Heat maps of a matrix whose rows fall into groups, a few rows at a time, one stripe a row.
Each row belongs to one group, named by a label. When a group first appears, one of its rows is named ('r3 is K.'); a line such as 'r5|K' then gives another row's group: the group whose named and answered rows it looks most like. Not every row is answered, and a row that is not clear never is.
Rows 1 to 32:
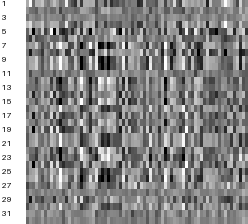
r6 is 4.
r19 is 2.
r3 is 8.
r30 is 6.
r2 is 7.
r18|7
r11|4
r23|7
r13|7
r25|6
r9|6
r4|8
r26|6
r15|7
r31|8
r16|6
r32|8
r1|8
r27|6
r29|4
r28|8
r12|7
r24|2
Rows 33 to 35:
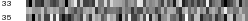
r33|4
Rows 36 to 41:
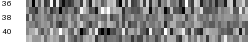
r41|8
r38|8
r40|6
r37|7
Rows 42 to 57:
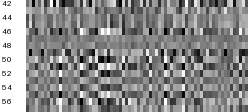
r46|7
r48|8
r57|6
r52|6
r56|6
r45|8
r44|8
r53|7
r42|2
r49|4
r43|8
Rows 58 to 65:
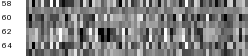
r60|4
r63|6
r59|8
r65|4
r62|6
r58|2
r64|2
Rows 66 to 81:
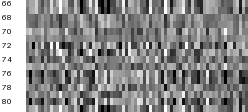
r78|7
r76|4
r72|2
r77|4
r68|7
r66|6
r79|6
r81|6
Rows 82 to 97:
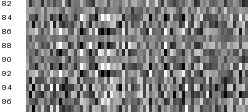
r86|6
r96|7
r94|2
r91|7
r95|4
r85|2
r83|8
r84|7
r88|6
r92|6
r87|4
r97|2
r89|7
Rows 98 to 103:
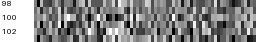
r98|4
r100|6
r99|2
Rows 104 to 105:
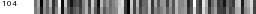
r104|2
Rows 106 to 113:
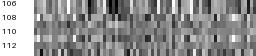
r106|6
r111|8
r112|7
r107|6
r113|2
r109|7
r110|8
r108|8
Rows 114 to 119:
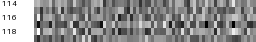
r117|4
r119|4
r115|2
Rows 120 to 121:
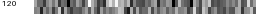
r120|7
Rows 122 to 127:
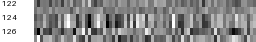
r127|8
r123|8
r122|4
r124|6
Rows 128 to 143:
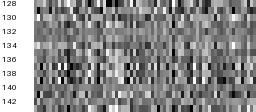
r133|7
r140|4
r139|2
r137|2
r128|6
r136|7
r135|7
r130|8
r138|7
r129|4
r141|4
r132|4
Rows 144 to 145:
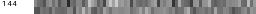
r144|7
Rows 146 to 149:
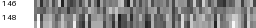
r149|8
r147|7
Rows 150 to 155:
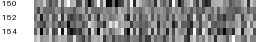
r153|7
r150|6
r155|8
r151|4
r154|2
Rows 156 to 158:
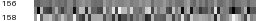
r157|4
